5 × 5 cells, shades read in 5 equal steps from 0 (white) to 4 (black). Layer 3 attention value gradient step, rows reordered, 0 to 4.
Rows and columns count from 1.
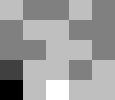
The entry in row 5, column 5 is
1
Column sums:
12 7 5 7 8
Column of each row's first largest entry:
2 1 1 1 1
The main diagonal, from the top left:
1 1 1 2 1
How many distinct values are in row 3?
2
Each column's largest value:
4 2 2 2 2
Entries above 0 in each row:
5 5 5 5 4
